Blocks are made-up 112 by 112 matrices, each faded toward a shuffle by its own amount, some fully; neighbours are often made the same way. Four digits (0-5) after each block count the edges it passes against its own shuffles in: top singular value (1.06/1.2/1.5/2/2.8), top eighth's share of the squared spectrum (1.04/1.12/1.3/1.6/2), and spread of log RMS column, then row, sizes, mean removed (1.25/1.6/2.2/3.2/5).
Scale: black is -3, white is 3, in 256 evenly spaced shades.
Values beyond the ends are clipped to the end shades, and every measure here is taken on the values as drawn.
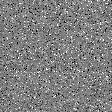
2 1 0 0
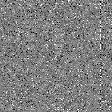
4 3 2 1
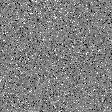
0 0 0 0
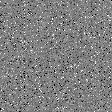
1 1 1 0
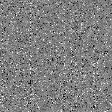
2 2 2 1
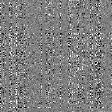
2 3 4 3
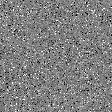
3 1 0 0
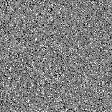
3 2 1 1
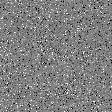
0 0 0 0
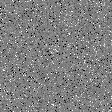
0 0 0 0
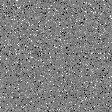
1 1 0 1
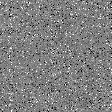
1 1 1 1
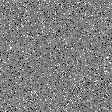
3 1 0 0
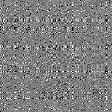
5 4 3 3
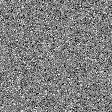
0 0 0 0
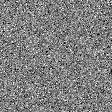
0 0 0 0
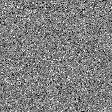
0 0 0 1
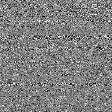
1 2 0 4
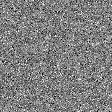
0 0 0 1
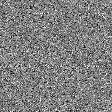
0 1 0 2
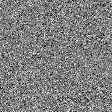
0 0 0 2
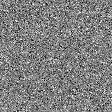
0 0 0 1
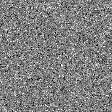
0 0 0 1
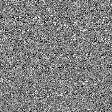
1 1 0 3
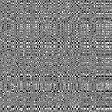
5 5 4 4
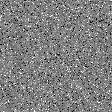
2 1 0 0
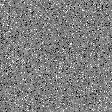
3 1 0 0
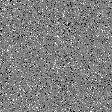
2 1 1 0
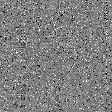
3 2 1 0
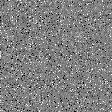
3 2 1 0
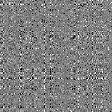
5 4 3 3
